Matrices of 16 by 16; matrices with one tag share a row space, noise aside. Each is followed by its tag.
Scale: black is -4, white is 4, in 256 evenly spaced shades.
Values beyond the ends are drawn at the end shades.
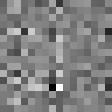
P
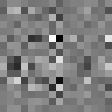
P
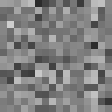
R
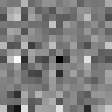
P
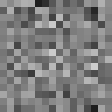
R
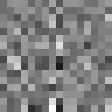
P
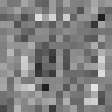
R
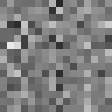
P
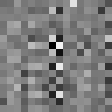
P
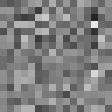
R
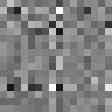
P
